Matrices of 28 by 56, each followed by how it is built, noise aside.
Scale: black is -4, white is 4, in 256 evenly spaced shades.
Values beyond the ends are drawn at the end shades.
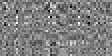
low rank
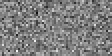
noise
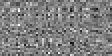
low rank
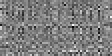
low rank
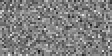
noise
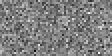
noise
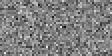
noise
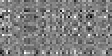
low rank
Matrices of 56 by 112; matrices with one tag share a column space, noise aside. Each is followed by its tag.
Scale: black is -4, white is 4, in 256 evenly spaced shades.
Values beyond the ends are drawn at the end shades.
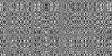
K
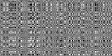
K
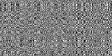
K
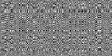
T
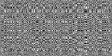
T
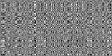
K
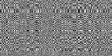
T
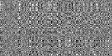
K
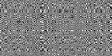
T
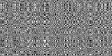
K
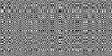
T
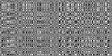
K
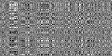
K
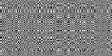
T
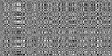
K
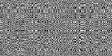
T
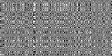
K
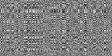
T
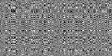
T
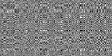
T
